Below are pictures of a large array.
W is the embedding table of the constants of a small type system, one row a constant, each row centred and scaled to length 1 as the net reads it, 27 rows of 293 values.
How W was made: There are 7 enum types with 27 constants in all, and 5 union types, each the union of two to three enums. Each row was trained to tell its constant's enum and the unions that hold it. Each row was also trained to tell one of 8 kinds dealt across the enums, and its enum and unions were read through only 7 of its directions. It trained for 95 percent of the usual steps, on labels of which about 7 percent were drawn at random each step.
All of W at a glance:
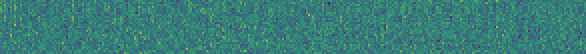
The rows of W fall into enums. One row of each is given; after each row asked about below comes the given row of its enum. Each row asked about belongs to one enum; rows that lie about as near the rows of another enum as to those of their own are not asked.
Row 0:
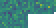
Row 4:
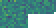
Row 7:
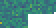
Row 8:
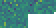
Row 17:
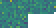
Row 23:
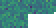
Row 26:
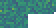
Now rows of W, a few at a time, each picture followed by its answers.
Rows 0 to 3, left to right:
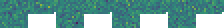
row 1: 4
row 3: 4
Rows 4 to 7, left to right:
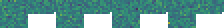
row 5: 4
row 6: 26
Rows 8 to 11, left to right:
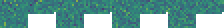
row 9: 0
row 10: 8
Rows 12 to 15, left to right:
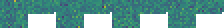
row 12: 0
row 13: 17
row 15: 7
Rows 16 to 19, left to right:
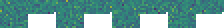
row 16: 26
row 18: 17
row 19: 7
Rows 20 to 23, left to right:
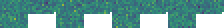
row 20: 23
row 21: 0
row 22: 23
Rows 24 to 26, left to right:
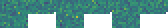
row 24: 23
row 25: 26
